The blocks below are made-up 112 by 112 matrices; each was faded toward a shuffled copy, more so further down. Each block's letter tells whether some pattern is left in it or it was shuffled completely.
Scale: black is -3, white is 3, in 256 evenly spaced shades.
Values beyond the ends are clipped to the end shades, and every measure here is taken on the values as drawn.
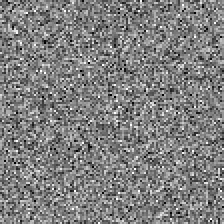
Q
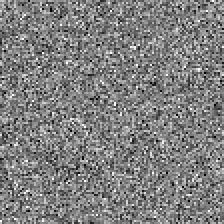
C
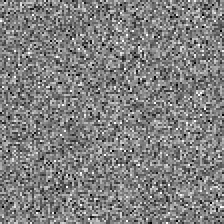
C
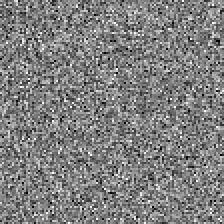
Q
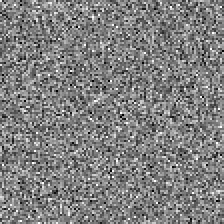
Q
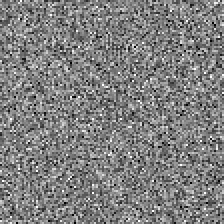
C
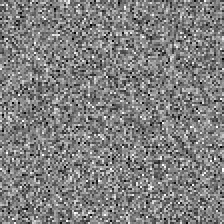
C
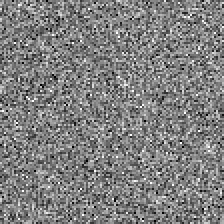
Q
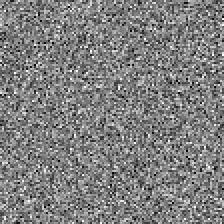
Q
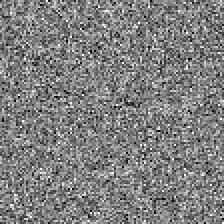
Q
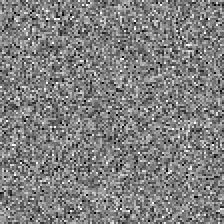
Q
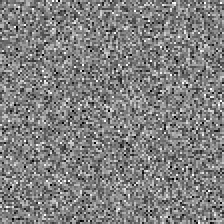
C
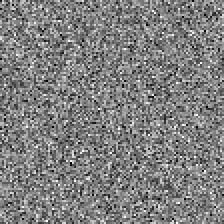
C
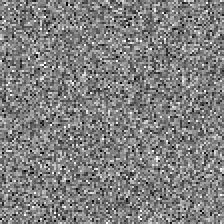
Q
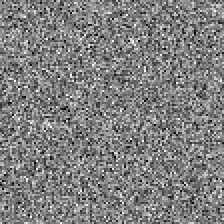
C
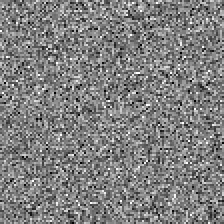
Q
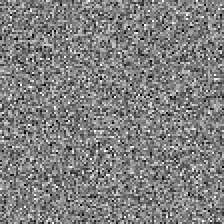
Q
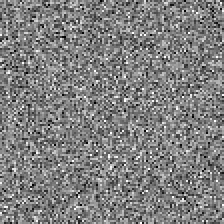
Q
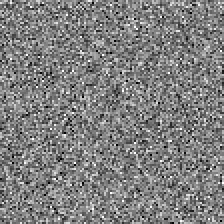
Q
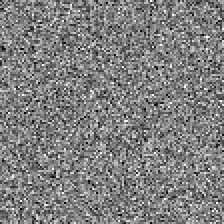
C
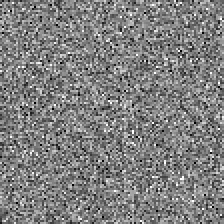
C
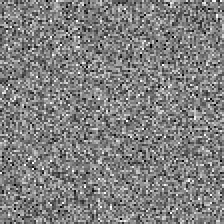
Q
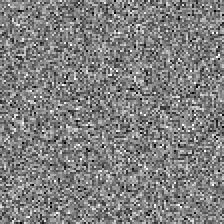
Q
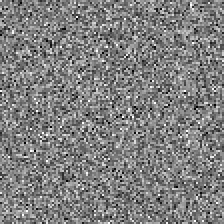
Q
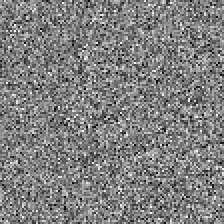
C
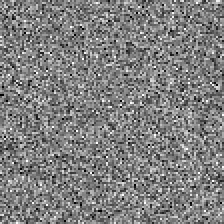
Q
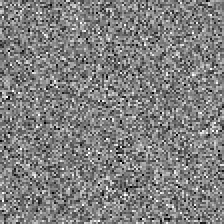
Q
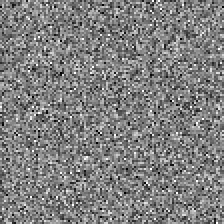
Q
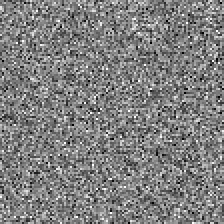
C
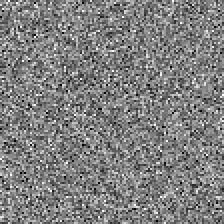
Q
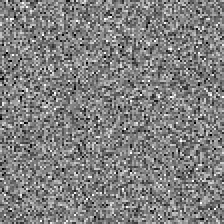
C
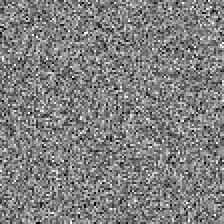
C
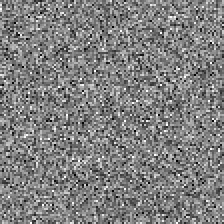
C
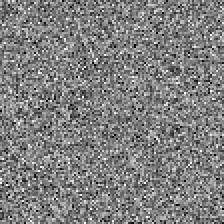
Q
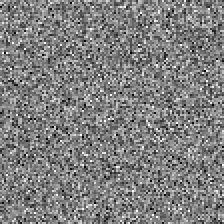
C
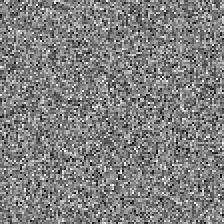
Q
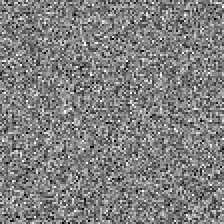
C
